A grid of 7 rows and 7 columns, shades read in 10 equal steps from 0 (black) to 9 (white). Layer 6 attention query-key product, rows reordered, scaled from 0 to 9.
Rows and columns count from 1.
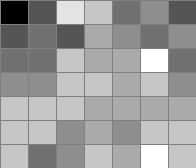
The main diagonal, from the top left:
0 4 7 7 6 7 7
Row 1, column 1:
0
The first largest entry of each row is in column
3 4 6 3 1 1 6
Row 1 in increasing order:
0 3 3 4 5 7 8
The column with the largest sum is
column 6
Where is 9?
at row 3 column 6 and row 7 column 6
